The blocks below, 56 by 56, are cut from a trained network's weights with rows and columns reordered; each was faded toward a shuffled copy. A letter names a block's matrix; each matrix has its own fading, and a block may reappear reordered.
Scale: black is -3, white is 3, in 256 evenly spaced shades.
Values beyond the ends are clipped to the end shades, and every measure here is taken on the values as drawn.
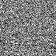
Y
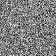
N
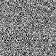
N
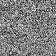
N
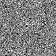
Y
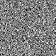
N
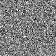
N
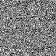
N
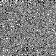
Y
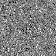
Y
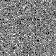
Y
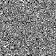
Y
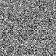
N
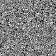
Y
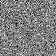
N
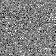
Y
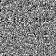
N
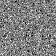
Y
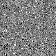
Y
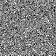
Y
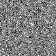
Y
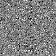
Y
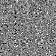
Y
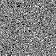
Y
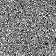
Y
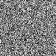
N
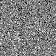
Y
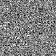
N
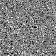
Y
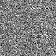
N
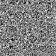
N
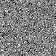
Y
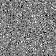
Y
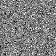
Y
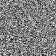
N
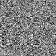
N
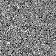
Y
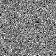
Y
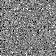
Y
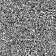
Y
